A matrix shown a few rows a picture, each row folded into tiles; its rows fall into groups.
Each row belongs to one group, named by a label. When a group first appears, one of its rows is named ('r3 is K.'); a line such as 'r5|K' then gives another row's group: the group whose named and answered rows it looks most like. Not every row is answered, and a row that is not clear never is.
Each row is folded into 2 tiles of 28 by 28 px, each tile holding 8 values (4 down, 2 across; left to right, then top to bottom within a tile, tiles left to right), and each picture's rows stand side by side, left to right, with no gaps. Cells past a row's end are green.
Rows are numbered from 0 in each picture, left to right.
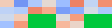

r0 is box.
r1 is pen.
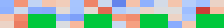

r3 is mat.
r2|pen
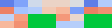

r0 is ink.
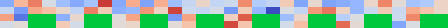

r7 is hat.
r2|pen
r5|box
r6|ink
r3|ink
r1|ink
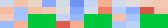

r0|mat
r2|mat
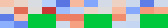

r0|hat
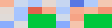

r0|mat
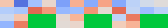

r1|pen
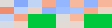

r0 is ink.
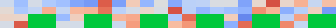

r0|box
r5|pen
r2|pen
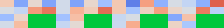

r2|box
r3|ink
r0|box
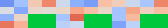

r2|hat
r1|hat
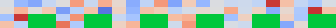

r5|mat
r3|pen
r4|ink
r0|hat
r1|pen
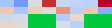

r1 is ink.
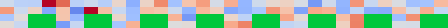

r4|box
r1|mat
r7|ink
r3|mat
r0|ink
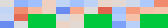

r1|hat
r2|hat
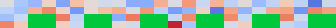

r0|box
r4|mat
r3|pen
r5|mat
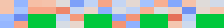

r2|ink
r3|mat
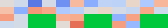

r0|mat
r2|ink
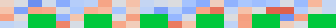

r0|mat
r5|ink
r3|box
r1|ink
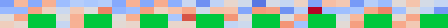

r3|hat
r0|pen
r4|mat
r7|pen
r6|box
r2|pen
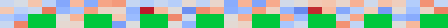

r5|mat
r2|mat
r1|pen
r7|box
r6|pen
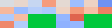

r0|ink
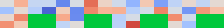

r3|mat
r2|box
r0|pen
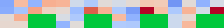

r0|pen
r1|mat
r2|mat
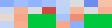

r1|hat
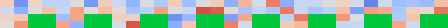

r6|mat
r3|box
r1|hat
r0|box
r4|ink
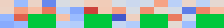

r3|mat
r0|hat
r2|ink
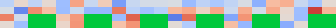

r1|pen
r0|mat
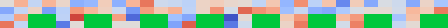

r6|pen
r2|mat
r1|hat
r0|pen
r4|hat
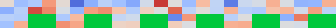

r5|ink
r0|box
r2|ink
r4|ink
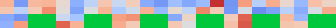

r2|pen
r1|box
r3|ink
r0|box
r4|pen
